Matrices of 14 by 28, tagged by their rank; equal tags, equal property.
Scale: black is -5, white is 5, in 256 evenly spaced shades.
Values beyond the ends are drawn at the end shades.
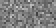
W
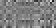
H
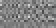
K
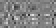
K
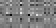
H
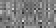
K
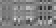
H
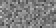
W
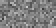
W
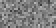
W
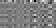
H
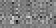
K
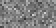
W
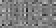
K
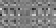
H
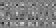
H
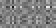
H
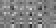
H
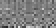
K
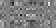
K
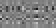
H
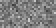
W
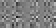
H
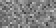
W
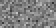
W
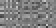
K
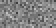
W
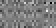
K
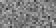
W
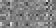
K
